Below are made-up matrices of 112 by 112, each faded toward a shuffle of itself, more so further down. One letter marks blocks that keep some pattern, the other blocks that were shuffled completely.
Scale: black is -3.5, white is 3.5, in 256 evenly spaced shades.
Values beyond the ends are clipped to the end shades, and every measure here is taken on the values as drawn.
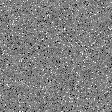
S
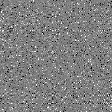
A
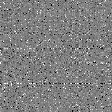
A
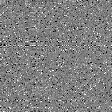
A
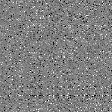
A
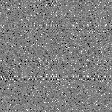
A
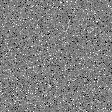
S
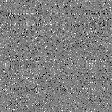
A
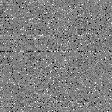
A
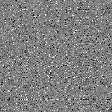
A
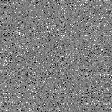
A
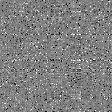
A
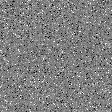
S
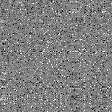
A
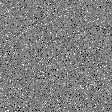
S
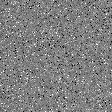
S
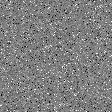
S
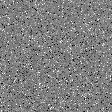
S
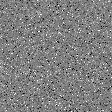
S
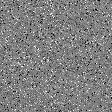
S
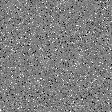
S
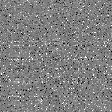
A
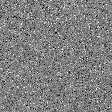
S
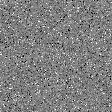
S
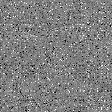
A
